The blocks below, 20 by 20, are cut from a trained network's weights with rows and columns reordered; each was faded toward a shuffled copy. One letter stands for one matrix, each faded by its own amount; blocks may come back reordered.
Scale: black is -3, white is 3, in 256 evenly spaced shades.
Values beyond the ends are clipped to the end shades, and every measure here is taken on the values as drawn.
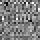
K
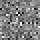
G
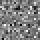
G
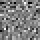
G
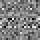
K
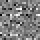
G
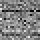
K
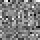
K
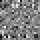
G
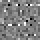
G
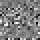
G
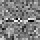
K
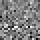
G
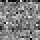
K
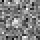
K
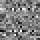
K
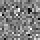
G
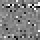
G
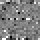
G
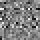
G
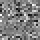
G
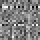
K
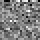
G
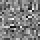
K
